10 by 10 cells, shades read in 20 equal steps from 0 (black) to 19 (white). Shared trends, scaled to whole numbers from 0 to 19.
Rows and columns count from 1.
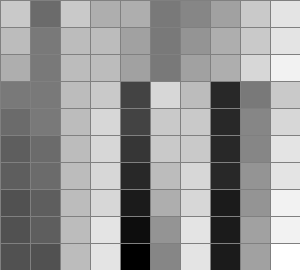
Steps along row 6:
up up up down up same down up up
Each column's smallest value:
6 6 14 13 0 9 10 2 9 15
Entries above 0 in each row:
10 10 10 10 10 10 10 10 10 9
